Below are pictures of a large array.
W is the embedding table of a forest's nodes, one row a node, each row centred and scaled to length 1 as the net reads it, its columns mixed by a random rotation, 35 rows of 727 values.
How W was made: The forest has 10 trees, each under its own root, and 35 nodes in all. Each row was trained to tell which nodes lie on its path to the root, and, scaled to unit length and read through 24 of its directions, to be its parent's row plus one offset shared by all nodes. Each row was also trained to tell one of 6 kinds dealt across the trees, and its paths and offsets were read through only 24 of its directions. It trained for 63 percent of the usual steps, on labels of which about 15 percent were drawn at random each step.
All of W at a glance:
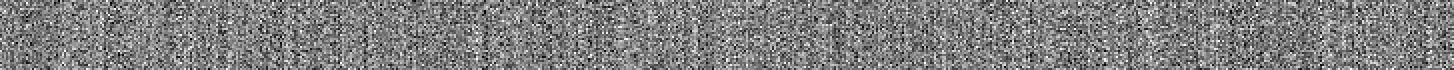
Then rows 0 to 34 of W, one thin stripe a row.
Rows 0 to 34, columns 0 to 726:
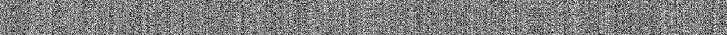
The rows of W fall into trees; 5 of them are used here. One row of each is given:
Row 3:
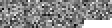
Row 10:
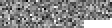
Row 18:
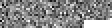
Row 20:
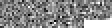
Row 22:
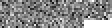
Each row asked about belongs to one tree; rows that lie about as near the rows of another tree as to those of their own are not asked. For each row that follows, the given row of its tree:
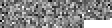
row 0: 18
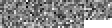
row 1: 20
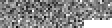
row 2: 22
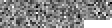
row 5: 10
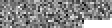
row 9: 3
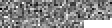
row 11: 10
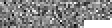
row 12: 3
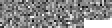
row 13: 20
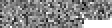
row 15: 3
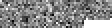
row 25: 3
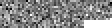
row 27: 10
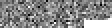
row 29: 20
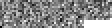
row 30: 10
